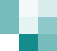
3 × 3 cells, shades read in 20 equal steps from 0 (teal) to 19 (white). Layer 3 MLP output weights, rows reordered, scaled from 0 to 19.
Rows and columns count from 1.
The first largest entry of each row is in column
2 2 1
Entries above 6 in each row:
3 3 2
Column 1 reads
8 8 19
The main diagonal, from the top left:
8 17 8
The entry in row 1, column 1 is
8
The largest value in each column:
19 18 16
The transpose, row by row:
8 8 19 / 18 17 0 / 16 10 8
